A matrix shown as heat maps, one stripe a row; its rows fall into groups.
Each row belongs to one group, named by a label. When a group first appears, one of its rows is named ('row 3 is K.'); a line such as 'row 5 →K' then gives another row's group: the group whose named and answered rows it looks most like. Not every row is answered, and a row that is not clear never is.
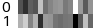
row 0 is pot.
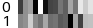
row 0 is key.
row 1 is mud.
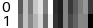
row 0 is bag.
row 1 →bag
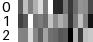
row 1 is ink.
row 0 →bag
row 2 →mud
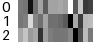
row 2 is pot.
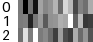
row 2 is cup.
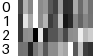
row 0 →cup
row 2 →key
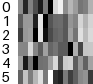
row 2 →key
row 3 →mud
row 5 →bag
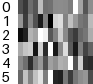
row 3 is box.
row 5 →bag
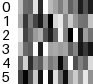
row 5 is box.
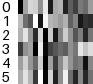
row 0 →cup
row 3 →key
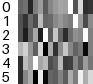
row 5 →key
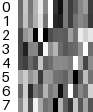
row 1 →bag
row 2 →key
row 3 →box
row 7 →cup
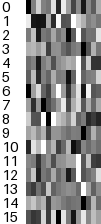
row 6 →ink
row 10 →cup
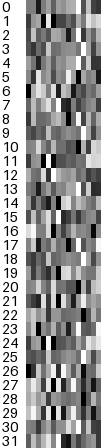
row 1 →key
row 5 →ink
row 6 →cup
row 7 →bag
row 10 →mud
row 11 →key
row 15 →bag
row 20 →mud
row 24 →key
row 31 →bag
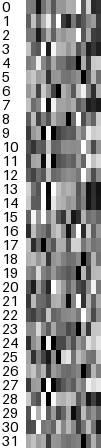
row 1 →bag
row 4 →mud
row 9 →key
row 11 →key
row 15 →cup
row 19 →mud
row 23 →mud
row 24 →key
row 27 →key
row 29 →cup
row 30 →ink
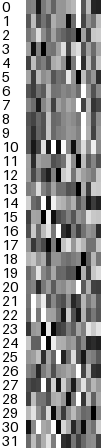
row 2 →mud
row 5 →ink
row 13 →mud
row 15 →key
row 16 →bag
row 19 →mud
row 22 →cup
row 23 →key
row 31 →bag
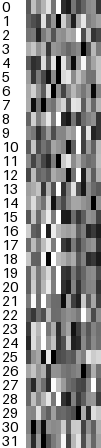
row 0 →bag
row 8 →bag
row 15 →bag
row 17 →bag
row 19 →bag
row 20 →bag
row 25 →key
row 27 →box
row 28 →bag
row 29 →mud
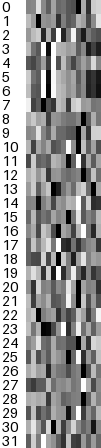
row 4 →box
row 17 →bag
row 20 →ink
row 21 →ink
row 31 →cup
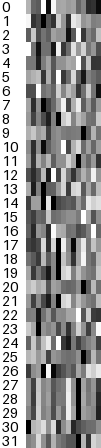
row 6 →ink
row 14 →key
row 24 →bag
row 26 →key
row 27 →ink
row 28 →ink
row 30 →cup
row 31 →mud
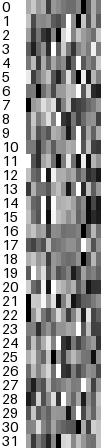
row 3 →box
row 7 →cup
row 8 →bag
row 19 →cup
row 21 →cup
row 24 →bag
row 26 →bag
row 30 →mud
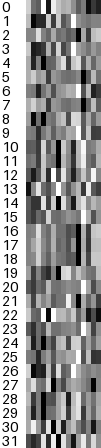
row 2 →mud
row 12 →box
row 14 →box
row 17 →mud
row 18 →mud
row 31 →box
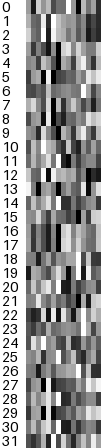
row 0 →ink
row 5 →key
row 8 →key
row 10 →cup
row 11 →bag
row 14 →bag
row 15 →mud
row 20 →bag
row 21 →mud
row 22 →box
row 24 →cup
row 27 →key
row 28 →bag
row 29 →key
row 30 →bag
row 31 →box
